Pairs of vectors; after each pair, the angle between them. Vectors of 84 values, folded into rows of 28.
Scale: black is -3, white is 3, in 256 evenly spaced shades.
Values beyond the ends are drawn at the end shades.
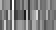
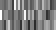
partly opposed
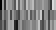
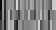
nearly parallel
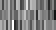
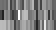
partly aligned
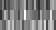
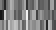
partly aligned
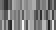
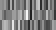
orthogonal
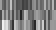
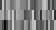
partly opposed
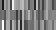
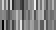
nearly opposite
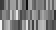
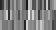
partly aligned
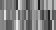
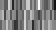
partly opposed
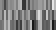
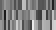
nearly opposite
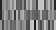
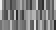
nearly opposite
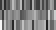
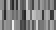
orthogonal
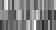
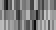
nearly opposite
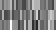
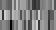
nearly opposite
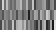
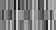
orthogonal
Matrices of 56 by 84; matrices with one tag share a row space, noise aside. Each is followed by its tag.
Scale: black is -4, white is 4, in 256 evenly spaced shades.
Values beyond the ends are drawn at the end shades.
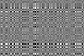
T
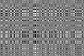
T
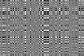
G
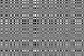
T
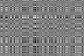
T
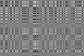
T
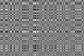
T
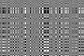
G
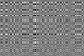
T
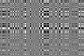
G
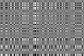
T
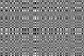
T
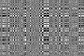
G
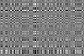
T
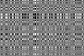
T
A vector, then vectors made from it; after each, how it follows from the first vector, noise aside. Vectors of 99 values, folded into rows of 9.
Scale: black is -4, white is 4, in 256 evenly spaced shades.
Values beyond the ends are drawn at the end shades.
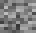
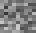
negated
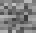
wrapped around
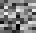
scaled up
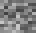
negated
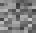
reversed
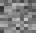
wrapped around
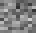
reversed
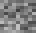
negated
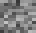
wrapped around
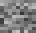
wrapped around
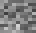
negated
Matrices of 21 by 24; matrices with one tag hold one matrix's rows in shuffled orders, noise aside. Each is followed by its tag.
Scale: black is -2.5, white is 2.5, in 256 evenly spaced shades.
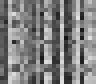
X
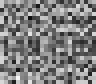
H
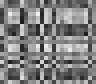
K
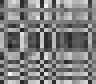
K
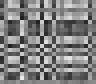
K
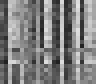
X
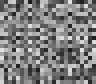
H
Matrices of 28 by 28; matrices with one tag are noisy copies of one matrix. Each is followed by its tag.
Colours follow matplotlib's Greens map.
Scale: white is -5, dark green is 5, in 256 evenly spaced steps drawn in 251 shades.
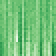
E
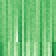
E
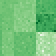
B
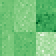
B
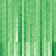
E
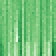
E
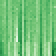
E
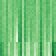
E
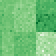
B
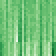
E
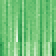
E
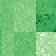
B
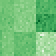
B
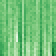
E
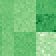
B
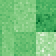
B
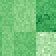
B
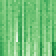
E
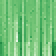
E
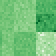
B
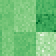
B
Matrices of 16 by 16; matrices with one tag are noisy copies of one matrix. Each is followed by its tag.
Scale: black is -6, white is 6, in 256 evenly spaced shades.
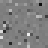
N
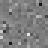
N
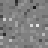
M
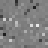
M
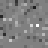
M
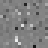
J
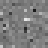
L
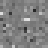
L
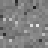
M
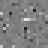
L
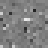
L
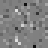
J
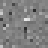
L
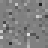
N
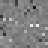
M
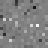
M
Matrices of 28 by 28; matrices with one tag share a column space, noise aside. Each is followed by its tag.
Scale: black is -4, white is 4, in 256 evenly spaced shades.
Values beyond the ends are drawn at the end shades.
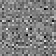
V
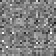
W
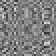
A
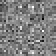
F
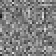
A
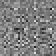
V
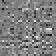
V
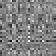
F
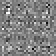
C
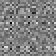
C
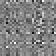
W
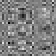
A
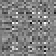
C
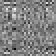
A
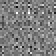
C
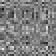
A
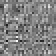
F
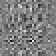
F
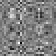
A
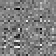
V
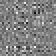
C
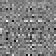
V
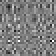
F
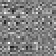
C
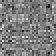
F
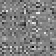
C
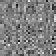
F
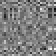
A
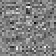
C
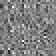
F
